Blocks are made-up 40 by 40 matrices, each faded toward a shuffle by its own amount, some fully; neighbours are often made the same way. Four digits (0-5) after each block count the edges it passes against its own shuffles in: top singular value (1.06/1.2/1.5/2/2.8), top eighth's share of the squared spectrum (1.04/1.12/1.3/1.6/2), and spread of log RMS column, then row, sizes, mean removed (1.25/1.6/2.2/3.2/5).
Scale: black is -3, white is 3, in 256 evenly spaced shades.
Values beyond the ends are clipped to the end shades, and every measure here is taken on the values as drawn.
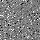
1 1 0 0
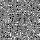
3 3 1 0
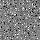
0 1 0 0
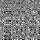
3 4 2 2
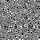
2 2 0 1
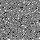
0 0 0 0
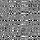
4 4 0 3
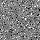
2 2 0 0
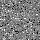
0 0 0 0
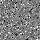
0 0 0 0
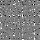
2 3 2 2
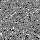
0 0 0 0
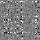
2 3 3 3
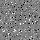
1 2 0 1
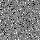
1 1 0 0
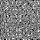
3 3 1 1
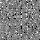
3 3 2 1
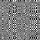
4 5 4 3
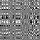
4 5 3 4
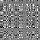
4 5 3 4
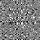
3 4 2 2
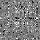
3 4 1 2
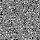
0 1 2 0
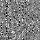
1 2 2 0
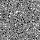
1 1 1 0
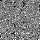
1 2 1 2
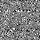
1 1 0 2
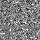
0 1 0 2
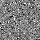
0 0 0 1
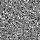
0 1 0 1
